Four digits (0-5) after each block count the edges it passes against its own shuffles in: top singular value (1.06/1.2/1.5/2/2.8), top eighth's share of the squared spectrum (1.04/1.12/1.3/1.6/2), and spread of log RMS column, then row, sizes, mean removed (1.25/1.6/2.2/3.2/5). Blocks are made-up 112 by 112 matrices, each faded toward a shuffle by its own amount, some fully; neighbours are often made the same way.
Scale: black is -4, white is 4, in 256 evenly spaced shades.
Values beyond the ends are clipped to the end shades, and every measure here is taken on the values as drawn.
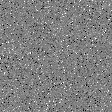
0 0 0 0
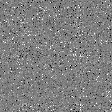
1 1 1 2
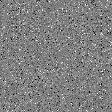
3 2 1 0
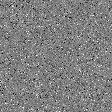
0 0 0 0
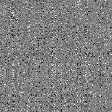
4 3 2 1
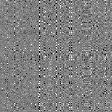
5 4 3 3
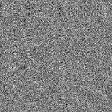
4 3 2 2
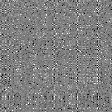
5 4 3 2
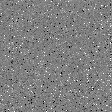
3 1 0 0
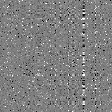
5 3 2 1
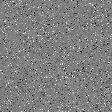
2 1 0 0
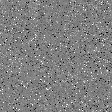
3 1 0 0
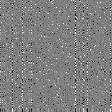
5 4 3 2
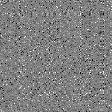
4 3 2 1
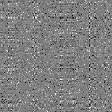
5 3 2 2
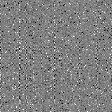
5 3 2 1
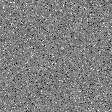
0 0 0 0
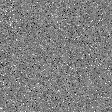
0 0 0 0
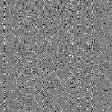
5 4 3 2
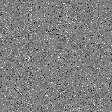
3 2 1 0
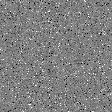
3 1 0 0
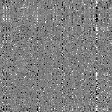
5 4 3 2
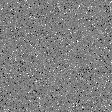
0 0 0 0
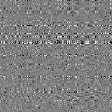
5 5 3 4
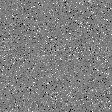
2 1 0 0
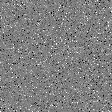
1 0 0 0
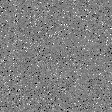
2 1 0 0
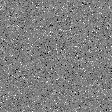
0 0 0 0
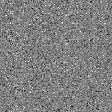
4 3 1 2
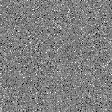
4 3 1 1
